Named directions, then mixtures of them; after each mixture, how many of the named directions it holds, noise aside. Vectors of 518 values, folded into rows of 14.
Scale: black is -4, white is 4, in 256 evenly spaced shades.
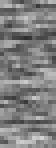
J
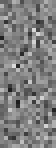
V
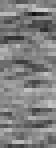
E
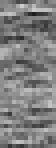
one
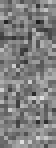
three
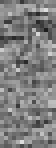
two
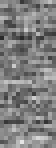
two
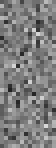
one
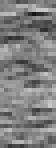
one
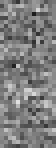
two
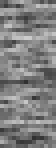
one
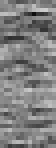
one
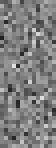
one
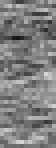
two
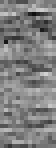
one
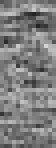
three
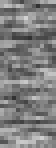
one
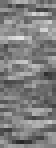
two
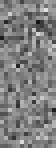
two
